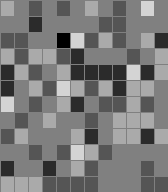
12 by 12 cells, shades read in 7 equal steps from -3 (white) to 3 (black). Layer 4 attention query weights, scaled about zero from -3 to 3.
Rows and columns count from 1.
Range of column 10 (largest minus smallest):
3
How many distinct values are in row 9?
4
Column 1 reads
-1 0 1 -1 2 2 -2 0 1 0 2 -1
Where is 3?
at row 3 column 5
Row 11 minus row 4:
3 -1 1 3 -1 -3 1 0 0 -1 1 1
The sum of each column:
3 0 3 2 3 0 7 3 6 -5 2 0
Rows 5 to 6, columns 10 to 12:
-2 2 -1 / -1 -1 0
